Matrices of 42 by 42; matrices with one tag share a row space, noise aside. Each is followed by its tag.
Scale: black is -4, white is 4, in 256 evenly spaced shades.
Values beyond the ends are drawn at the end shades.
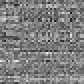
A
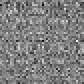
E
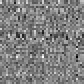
E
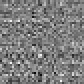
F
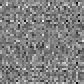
E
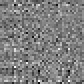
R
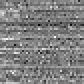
A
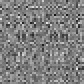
E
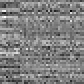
A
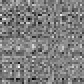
F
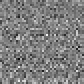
E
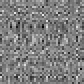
E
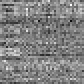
A
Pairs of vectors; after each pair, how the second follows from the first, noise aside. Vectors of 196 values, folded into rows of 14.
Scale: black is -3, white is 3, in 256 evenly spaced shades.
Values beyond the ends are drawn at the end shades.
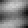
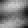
copied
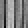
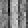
wrapped around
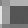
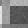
copied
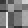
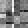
wrapped around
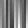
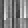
wrapped around
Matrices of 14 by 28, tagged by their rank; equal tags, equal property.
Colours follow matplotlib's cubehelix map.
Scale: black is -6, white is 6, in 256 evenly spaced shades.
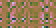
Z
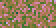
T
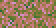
T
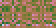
Z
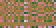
Z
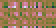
Z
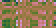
Z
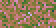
T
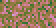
T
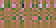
Z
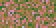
T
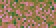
T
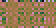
Z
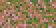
T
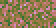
T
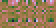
Z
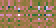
Z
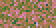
T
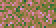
T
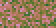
T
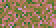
T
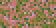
T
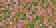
T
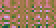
Z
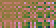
Z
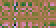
Z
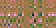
Z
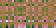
Z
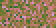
T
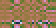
Z
